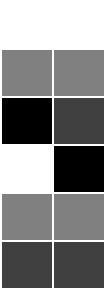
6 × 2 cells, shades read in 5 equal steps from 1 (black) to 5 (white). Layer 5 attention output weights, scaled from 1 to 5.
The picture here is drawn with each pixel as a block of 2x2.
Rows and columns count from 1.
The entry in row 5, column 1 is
3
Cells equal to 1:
2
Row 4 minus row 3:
4 -1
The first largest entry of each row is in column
1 1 2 1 1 1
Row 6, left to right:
2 2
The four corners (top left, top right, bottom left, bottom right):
5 5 2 2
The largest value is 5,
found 3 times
